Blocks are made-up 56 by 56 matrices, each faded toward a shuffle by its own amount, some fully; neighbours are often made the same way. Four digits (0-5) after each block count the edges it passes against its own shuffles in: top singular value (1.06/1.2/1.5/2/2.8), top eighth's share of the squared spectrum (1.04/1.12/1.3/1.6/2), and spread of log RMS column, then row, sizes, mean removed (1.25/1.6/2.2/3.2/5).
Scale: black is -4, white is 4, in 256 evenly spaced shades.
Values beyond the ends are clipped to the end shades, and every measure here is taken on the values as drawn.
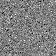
0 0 0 0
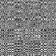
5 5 3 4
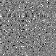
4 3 1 2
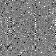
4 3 2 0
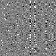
4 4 2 1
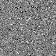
0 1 0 2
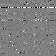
4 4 0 2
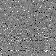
3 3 0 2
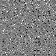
3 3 1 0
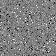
1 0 0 0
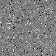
2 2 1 0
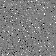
1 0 0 0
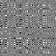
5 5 3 3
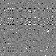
4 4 2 3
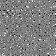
4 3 1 2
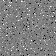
0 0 0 0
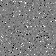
2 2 0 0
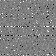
4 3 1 2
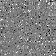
3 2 0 0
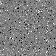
2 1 0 0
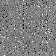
3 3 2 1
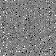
3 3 2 1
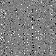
3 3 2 1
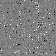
2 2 0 0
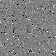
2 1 0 0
